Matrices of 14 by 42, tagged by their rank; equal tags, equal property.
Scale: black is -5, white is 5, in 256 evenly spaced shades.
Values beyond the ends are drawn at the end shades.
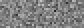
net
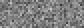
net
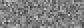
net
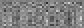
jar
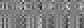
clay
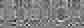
jar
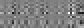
clay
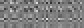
clay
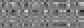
clay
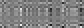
clay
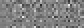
jar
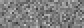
net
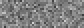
net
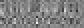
jar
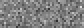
net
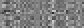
jar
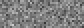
net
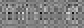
clay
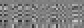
clay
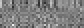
jar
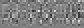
jar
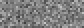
net
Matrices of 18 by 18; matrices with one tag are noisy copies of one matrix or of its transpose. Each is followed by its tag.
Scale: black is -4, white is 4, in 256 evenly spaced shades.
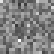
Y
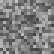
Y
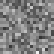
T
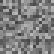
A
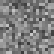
T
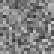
T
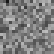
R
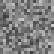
T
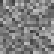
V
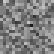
V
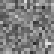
T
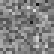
Y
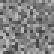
V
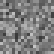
A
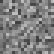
A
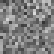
R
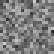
R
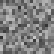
R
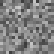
R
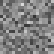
V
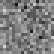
T
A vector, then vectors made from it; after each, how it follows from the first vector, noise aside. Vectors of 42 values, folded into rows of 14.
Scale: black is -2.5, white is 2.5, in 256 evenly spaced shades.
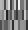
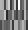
copied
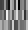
negated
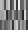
copied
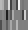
partly zeroed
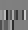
partly zeroed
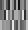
negated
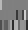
partly zeroed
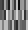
negated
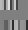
partly zeroed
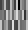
negated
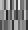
copied
